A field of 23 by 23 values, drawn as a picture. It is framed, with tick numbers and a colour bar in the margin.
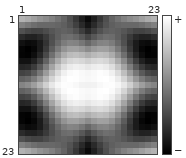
The ninth with the highest average is the centre. There are no lone odd cells. No overall slope runs across the table. Its left and right halves mirror each other, and so do its top and bottom. The centre is the calmest part. No regular stripes run through it.
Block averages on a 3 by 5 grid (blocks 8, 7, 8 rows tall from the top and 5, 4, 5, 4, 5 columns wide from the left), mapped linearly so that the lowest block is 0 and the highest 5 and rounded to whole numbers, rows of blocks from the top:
02120 / 14541 / 02120
